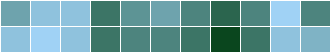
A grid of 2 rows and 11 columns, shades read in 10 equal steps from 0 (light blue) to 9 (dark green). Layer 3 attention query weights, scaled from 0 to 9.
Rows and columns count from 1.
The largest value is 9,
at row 2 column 8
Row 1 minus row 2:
2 1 0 0 -1 -2 -1 -2 -1 -1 3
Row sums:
40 42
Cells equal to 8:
0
